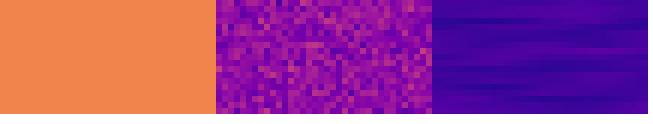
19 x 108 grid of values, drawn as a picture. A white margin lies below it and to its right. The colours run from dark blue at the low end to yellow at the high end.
It is made of 1 by 3 panels. Panel 1,1: high, flat. Panel 1,2: low, fine-grained. Panel 1,3: very low, streaked across, faint in contrast.
